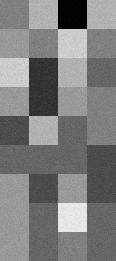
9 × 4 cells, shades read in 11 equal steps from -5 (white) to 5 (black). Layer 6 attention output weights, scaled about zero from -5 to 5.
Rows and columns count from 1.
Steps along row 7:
up down up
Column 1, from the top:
0 -1 -3 -1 2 1 -1 -1 -1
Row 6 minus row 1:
1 3 -4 4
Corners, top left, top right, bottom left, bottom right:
0 -2 -1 1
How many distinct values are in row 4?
3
